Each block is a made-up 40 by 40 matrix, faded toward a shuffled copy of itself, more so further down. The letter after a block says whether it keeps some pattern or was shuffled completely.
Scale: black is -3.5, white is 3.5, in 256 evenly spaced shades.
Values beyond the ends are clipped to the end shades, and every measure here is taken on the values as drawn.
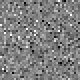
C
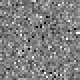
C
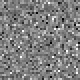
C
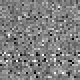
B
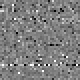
B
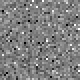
C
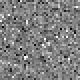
C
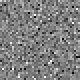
C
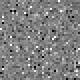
C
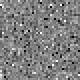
C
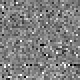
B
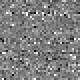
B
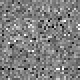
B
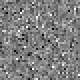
C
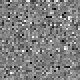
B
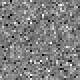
C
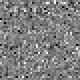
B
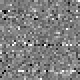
B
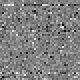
B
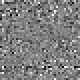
B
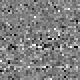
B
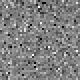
C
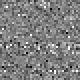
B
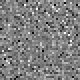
C
